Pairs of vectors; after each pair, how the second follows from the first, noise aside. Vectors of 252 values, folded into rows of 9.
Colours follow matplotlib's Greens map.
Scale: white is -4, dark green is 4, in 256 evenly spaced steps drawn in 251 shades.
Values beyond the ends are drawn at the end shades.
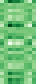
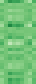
shrunk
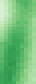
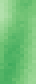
shrunk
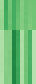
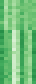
negated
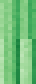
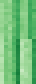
copied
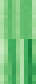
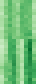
copied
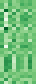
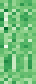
copied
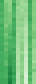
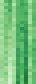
negated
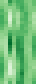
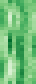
copied
